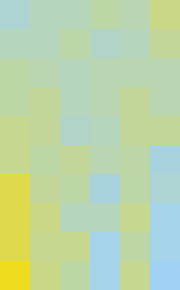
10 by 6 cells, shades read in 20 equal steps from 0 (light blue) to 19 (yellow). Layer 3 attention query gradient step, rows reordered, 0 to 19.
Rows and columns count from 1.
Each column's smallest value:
3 5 4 1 5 0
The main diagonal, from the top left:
3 5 5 6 8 2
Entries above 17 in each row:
0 0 0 0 0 0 0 0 0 1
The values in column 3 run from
4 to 9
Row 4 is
7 8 5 6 8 6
